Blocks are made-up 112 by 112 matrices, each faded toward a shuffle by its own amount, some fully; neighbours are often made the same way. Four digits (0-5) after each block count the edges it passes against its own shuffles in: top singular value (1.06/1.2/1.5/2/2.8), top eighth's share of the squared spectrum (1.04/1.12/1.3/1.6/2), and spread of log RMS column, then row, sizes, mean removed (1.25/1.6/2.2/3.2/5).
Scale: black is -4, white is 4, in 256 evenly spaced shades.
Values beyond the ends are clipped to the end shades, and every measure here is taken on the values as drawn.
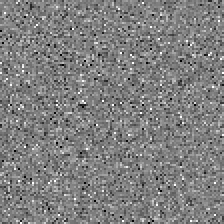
3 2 1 1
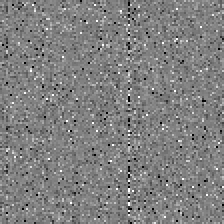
3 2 2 0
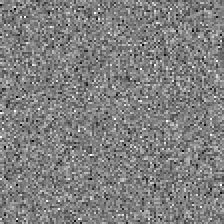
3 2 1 0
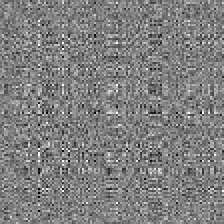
5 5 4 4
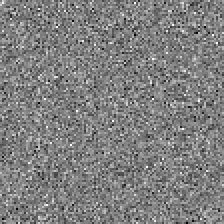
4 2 1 1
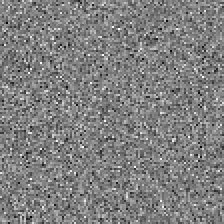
3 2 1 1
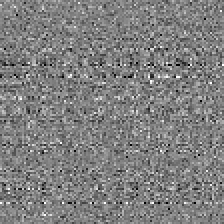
4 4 2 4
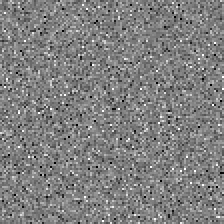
0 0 0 0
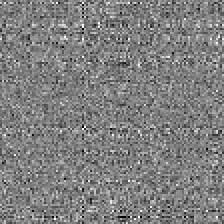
4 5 3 3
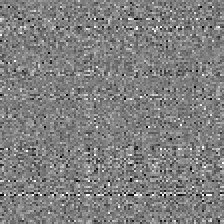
4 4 2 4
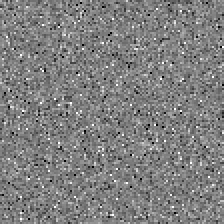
1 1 0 0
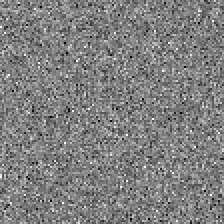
0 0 0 0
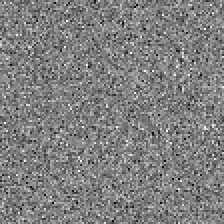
0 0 0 0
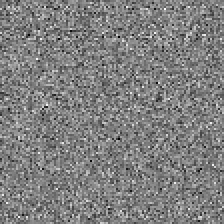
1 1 0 2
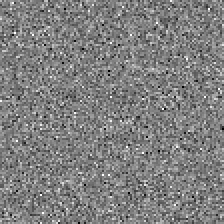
0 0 0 1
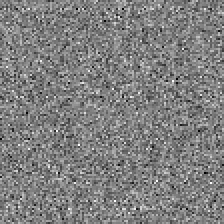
1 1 0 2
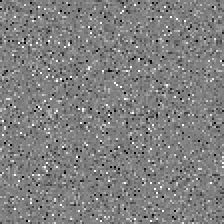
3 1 0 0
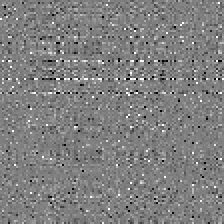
5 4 2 3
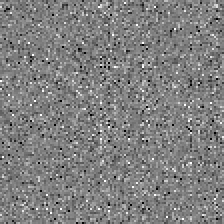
1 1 2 1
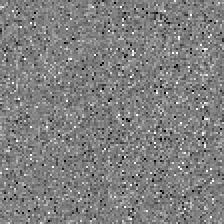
1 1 1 0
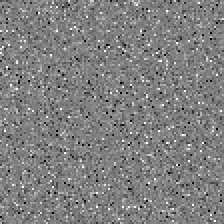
0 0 0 0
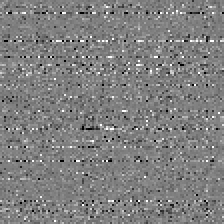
2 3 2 4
